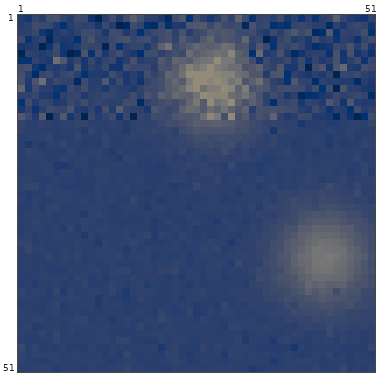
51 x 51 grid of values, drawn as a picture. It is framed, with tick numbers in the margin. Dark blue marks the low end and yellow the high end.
Histogram: skewed, a long tail of high values. Seam: horizontal, 30% of the way down, the bottom part calmer. Odd rows or columns: none. Ninth with the highest average: top middle. Average level on the scale: 20%. Bumps: two.
